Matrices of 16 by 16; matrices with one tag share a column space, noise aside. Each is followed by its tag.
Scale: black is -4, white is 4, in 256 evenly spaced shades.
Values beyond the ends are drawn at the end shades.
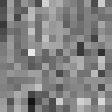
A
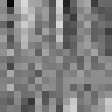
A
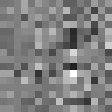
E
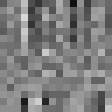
A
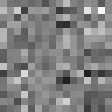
E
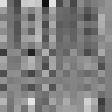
A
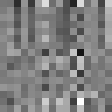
A
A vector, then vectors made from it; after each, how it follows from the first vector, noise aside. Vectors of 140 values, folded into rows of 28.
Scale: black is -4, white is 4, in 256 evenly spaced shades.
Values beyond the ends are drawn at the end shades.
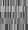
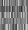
negated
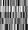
scaled up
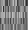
wrapped around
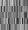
wrapped around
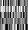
scaled up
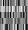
scaled up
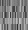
wrapped around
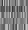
negated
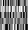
scaled up
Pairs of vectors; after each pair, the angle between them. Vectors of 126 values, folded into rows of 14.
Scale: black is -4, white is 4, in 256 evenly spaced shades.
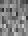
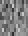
orthogonal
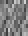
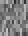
nearly opposite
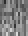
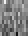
nearly opposite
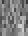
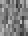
partly opposed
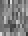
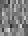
partly aligned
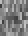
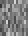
partly aligned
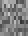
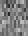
nearly opposite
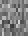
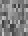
nearly parallel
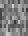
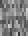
partly opposed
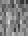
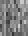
nearly opposite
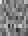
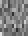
partly aligned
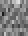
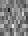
orthogonal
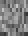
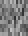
partly opposed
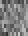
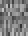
orthogonal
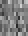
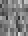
nearly parallel
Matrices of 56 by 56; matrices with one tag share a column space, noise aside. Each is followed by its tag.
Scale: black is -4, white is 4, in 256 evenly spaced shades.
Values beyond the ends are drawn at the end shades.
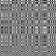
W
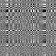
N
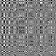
W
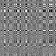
N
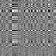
N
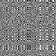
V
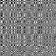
W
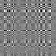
N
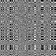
V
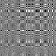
N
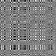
V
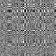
N
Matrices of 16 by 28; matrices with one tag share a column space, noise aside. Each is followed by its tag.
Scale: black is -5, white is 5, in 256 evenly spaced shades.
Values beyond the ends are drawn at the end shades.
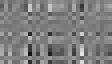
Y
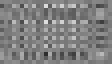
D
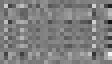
D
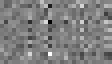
D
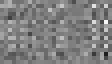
D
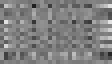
D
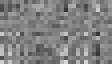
Y
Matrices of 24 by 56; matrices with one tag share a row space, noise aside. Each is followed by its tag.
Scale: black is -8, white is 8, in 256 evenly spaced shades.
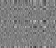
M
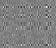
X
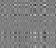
M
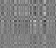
M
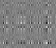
X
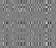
X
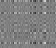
M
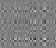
M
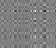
M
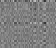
M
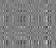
X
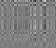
M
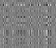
X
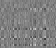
M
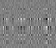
X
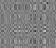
M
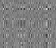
X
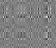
X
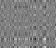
M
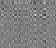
M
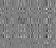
X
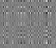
X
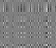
X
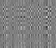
X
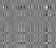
X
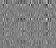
X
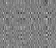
X
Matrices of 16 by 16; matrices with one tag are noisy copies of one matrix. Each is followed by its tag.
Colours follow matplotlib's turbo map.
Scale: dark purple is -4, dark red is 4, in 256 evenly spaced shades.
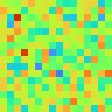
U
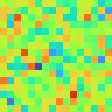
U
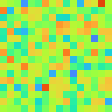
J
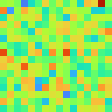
J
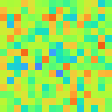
U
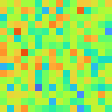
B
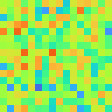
B
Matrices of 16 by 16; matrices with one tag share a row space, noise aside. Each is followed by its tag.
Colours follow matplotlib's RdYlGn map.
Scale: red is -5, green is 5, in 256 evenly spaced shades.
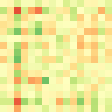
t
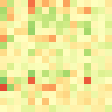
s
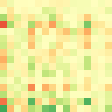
s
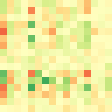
s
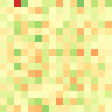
t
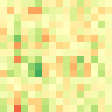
t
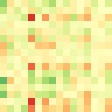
s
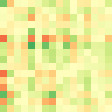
s
